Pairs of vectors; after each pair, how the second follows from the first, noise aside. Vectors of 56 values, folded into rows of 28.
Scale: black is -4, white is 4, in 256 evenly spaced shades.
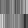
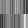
negated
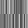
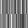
wrapped around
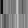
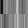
copied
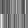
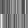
copied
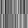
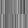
shrunk
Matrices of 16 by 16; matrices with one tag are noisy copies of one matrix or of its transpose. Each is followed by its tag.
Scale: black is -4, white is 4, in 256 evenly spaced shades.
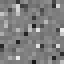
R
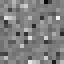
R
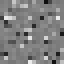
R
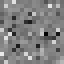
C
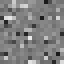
R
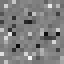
C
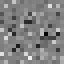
C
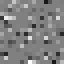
R
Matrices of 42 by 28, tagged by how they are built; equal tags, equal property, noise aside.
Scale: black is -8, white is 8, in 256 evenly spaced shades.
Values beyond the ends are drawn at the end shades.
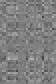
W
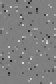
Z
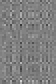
W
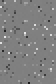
Z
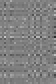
W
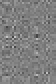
W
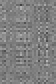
W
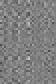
W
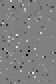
Z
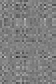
W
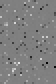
Z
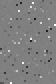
Z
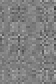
W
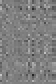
W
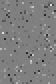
Z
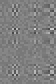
W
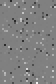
Z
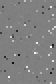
Z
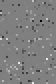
Z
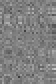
W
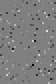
Z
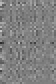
W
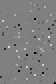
Z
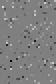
Z
